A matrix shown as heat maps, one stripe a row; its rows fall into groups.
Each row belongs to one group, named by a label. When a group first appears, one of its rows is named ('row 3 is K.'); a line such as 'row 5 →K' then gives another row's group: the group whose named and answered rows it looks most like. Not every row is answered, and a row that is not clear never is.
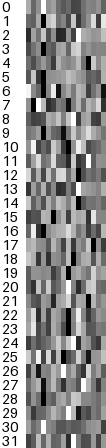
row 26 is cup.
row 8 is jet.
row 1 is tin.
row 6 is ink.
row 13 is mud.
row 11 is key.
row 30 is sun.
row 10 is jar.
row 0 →sun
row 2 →mud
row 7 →sun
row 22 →jar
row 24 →jet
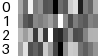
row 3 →jar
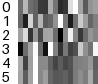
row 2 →jar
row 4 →sun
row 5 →sun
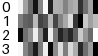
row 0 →ink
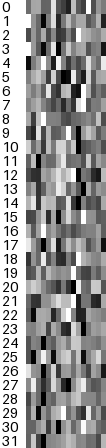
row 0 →key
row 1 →ink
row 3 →ink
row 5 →key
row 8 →sun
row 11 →cup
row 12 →jet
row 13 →cup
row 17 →ink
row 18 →mud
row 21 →jet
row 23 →key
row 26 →ink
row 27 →jar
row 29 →cup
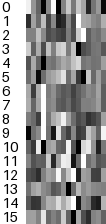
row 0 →ink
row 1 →mud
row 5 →cup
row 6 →sun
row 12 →jet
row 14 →jet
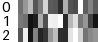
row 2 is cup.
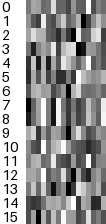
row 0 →key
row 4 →cup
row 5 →mud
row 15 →cup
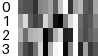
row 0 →jet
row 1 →jar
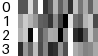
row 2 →jar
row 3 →mud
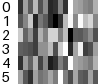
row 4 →mud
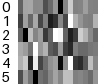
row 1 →mud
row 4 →jar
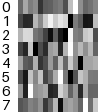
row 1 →jet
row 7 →tin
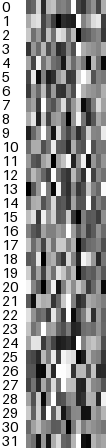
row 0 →tin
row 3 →mud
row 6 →mud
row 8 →jar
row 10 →key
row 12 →key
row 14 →key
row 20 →ink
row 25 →cup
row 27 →cup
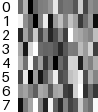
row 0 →cup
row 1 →ink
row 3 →sun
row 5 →cup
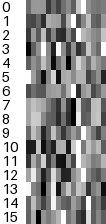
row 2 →mud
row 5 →ink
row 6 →jet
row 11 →mud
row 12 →jar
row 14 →key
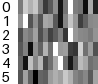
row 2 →mud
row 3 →cup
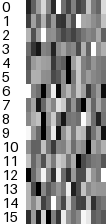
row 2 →sun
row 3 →tin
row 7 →cup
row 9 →ink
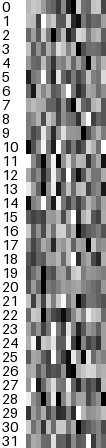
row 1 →sun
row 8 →key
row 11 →ink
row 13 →ink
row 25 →key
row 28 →ink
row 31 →key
